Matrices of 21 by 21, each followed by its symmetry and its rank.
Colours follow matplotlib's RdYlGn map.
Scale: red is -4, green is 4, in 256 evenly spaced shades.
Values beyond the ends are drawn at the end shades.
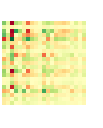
neither, rank two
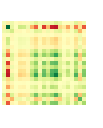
symmetric, rank two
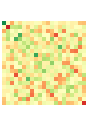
symmetric, full rank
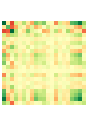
symmetric, rank two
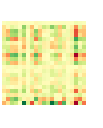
neither, rank two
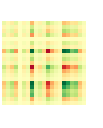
symmetric, rank one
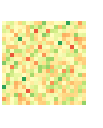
symmetric, full rank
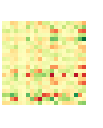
neither, rank three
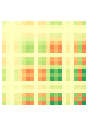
symmetric, rank one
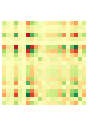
symmetric, rank two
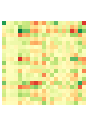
neither, rank three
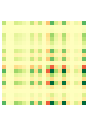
symmetric, rank one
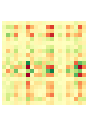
neither, rank two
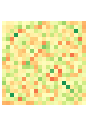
symmetric, full rank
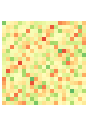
symmetric, full rank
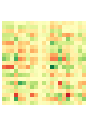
neither, rank three
